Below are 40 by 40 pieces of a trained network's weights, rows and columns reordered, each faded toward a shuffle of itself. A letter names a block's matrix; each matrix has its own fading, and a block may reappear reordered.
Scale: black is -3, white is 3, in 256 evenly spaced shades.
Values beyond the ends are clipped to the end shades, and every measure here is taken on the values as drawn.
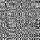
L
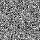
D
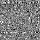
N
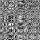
L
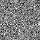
N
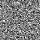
D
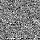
N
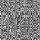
L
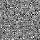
N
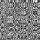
L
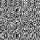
L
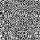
L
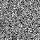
D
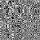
L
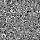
N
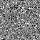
N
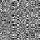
L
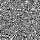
N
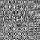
L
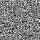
D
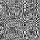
L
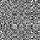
L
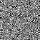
N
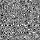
N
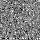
N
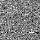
N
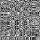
L
